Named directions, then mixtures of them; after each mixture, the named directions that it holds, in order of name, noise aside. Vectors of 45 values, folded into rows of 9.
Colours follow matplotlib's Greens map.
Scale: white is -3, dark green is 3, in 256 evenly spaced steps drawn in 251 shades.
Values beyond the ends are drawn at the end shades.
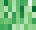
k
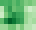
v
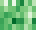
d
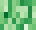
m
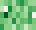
k, m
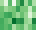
d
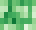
m, v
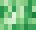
k, v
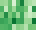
d, k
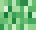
k, m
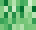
k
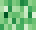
k, m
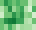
k, v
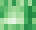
d, v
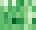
d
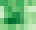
v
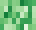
m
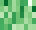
k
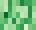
m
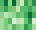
d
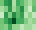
k, v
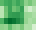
v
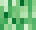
d, m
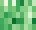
d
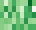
k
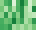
d, k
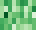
k, m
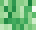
k, v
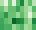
d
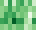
d, v
